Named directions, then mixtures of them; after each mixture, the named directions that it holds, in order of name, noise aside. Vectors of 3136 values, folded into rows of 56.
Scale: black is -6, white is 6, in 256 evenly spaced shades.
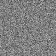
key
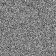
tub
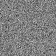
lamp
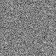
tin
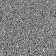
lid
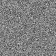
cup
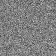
key, lamp, tin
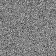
key, lid, tub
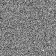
lid, tin, tub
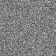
cup, lamp, tin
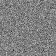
key, lid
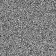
key, lamp, tin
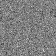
lamp, lid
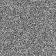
cup, lid, tin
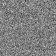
cup, lid, tub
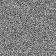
cup, key, tin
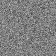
cup, key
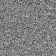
key, tin, tub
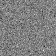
lid, tub
